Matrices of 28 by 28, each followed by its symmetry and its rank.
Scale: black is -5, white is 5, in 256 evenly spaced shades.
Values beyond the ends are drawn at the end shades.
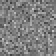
neither, full rank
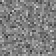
antisymmetric, full rank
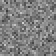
neither, full rank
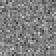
antisymmetric, full rank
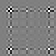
symmetric, rank one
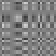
symmetric, rank one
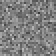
antisymmetric, full rank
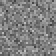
antisymmetric, full rank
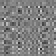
neither, rank three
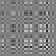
symmetric, rank one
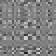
neither, rank three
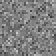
antisymmetric, full rank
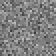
antisymmetric, full rank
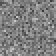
neither, full rank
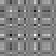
symmetric, rank one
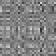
neither, rank three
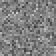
neither, full rank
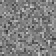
antisymmetric, full rank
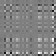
symmetric, rank one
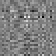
neither, rank three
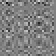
neither, rank three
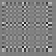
symmetric, rank one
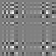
symmetric, rank one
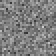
neither, full rank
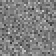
antisymmetric, full rank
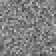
neither, full rank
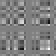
symmetric, rank one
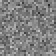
neither, full rank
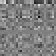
neither, rank three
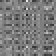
neither, rank three
